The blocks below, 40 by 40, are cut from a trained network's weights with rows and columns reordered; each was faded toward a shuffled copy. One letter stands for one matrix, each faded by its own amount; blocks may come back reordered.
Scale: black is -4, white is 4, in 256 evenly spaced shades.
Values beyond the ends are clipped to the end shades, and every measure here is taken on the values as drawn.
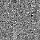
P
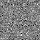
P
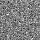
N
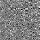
P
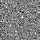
P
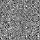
P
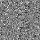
P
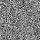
N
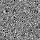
N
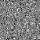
P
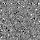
N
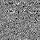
P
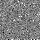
N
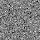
N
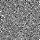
P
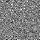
P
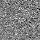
P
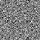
P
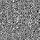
P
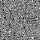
P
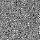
P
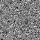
N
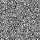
N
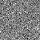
N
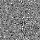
P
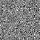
P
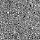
P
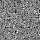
P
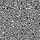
N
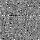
N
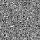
P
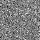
N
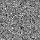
N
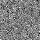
N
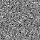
N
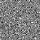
P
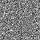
N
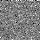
N
